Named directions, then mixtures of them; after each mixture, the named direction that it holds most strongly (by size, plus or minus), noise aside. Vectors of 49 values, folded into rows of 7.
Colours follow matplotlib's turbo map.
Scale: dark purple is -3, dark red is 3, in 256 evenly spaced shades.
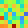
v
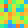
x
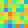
x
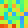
v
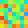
v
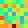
v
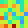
v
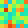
x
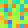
x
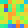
x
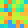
x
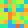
x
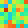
x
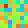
x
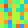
x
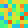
v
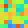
x
